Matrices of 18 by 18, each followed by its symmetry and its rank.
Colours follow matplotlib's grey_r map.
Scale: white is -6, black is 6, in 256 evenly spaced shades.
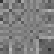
symmetric, rank three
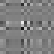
neither, rank one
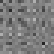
symmetric, rank three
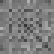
symmetric, rank three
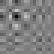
symmetric, rank two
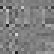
neither, rank three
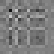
symmetric, rank two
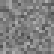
antisymmetric, full rank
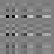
neither, rank one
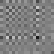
symmetric, rank two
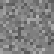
antisymmetric, full rank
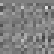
neither, rank three
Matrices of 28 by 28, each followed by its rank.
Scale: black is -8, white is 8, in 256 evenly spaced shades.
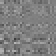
three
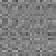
three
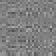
three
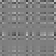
one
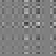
one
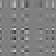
one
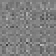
three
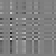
one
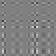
one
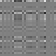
one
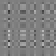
one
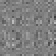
three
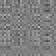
three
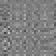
three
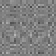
three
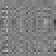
three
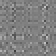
three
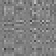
three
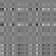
one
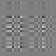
one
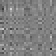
three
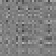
three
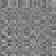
three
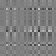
one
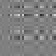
one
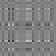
one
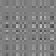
one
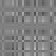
one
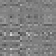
three
